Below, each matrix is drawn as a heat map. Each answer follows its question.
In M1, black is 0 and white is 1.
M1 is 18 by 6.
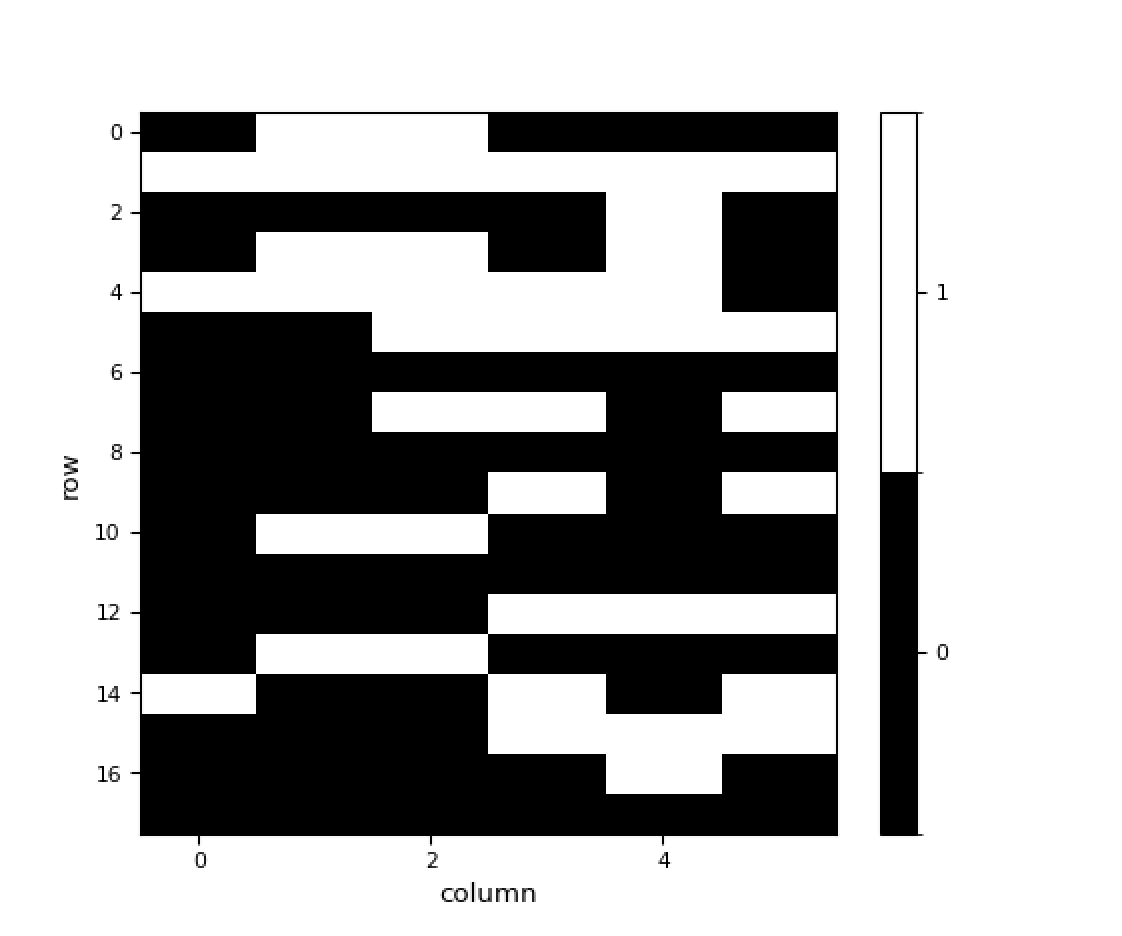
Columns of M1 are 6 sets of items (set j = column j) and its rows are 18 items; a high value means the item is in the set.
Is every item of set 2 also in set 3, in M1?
no
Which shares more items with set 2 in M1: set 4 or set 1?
set 1
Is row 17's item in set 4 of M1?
no
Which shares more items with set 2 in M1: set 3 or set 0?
set 3
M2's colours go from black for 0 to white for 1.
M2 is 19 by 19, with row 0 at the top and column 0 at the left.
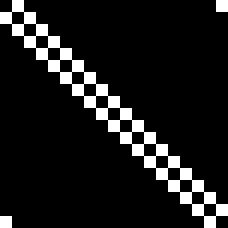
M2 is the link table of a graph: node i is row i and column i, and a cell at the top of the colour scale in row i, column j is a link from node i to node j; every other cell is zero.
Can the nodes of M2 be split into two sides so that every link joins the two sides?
no
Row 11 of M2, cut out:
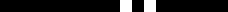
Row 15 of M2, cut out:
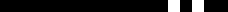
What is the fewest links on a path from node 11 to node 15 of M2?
4
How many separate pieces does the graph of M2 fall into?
1
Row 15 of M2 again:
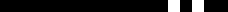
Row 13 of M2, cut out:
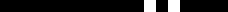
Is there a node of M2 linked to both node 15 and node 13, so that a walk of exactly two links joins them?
yes
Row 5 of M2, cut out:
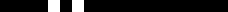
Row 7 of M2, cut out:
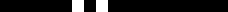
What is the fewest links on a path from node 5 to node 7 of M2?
2
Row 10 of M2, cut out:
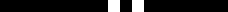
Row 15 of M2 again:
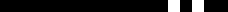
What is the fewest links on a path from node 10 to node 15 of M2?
5
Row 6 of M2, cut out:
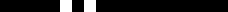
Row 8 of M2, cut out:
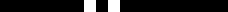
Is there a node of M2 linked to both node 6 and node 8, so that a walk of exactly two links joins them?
yes
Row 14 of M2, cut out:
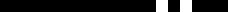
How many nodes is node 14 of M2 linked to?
2
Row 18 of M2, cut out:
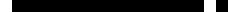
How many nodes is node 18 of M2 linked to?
2
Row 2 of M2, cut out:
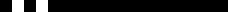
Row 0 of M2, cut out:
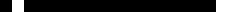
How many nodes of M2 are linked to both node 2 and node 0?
1
